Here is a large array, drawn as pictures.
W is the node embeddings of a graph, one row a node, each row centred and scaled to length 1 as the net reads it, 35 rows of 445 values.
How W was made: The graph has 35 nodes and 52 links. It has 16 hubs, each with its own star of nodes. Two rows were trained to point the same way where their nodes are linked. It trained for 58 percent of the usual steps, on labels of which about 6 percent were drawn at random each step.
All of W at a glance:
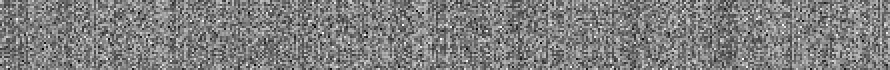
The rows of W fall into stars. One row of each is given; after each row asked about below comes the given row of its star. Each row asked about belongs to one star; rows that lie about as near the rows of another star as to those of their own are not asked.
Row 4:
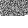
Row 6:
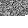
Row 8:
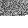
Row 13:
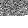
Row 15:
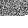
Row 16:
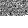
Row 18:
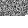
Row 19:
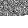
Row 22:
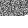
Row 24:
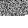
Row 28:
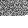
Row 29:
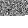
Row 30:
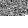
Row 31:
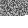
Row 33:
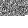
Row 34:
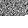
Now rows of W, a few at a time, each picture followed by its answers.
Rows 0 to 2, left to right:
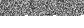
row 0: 34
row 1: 8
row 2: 24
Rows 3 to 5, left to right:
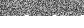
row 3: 16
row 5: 15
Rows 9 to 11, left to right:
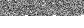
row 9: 31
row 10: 16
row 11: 30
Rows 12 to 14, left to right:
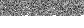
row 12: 28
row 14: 33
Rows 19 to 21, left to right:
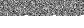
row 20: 19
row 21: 28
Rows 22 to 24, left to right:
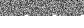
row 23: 4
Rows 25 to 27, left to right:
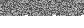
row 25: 13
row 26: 22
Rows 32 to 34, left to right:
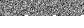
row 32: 6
